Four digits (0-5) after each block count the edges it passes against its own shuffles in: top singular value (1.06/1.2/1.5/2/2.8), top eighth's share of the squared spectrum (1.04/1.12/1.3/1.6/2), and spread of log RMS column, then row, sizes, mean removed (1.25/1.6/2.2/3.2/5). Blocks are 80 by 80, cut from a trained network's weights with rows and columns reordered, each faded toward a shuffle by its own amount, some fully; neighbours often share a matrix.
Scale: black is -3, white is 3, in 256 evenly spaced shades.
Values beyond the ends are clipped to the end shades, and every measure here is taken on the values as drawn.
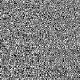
3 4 3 2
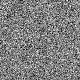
0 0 0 0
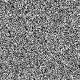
2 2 0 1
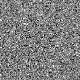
3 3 1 2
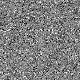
2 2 0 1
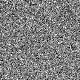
0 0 0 0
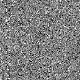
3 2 2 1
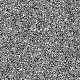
0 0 0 0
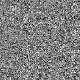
3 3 2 1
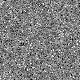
0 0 0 0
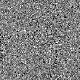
3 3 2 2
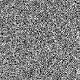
3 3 1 0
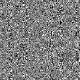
3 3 3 1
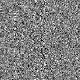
3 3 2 0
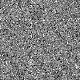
2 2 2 0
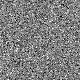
1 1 0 0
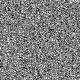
2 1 0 0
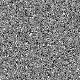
2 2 2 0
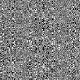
3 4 3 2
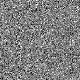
2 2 2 0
